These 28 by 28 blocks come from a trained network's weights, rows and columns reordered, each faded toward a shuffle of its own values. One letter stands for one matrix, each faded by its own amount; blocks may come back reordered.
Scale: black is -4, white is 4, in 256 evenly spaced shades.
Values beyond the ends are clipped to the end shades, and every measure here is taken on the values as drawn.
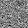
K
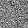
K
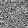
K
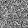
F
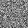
F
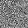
K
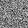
F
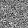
K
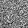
F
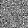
K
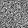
F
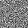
F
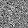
K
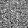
K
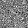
F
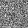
F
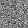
K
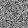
F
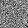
F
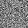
K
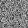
K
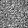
F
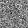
F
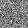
K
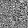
K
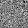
K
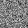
F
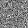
F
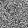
F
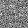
K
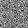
K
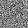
F
